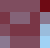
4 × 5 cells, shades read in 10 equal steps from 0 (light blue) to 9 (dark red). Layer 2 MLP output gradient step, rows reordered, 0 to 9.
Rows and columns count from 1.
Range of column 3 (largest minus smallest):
2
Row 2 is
7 5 5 7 4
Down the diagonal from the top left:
6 5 7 6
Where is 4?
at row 2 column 5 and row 4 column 1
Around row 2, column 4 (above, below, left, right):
6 7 5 4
